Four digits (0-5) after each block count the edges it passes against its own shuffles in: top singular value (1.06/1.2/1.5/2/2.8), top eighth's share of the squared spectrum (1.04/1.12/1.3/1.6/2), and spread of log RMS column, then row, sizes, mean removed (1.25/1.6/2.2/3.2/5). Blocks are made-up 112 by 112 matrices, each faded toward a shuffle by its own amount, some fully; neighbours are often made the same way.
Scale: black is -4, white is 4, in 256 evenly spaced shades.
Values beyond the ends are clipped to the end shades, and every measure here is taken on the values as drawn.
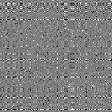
5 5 3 4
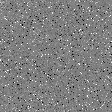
0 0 0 0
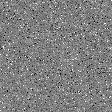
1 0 0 0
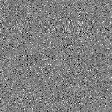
4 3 2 2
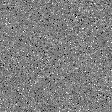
2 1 0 0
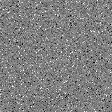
3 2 0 0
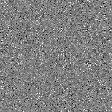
4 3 1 1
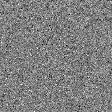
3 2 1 0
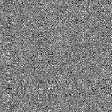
4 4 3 2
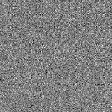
4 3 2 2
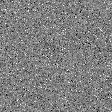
2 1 0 0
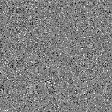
4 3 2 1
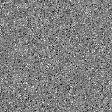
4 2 1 0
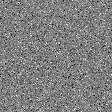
2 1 0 0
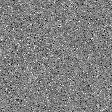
1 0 0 0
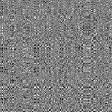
5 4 3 3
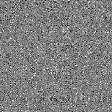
4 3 1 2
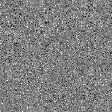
4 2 1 1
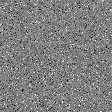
1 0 0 0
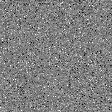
2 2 0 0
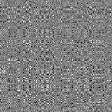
5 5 3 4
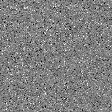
3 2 1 0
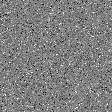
1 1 0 0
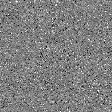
3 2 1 1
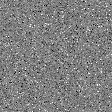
2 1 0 0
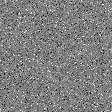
0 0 0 0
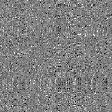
4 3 2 2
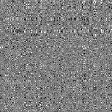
4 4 3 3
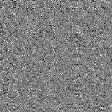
4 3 2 2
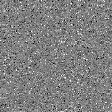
3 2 1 1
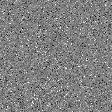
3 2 1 0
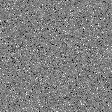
0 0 0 0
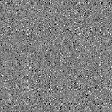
4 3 2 2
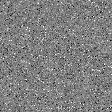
2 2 0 0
